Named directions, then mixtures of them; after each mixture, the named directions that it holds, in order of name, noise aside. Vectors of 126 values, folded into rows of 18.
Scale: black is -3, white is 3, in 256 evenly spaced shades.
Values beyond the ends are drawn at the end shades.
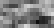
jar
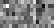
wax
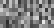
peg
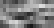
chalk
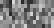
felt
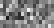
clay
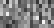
peg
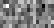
wax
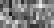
chalk, felt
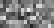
chalk, clay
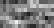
chalk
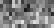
felt, jar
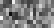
clay, felt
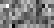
felt, jar, wax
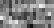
chalk, felt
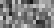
felt, jar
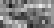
chalk, felt, jar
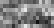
jar
